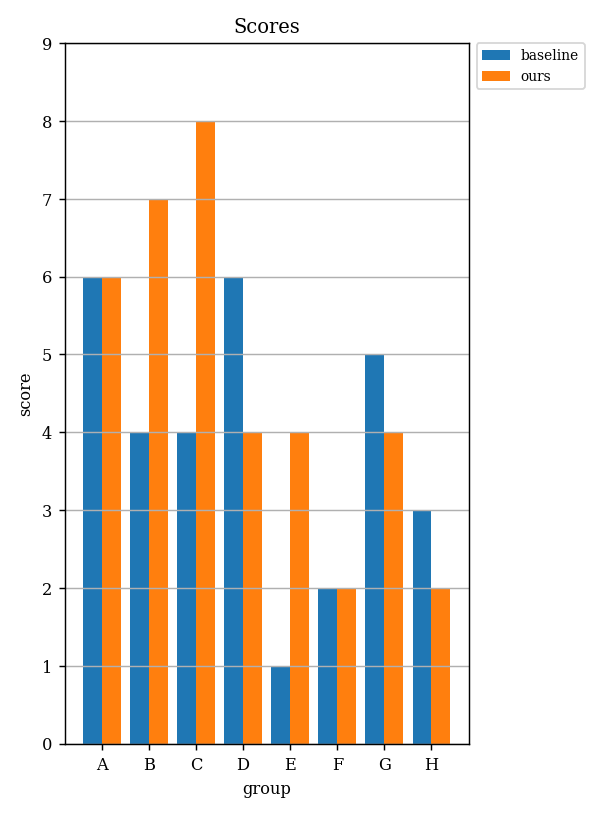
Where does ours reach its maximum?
C
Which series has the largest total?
ours
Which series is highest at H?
baseline
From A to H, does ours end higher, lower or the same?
lower
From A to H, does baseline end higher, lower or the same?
lower
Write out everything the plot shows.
Title: Scores
x-axis: group, ticks A B C D E F G H
y-axis: score, ticks 0 1 2 3 4 5 6 7 8 9
Legend: baseline, ours
Values:
baseline: 6 4 4 6 1 2 5 3
ours: 6 7 8 4 4 2 4 2
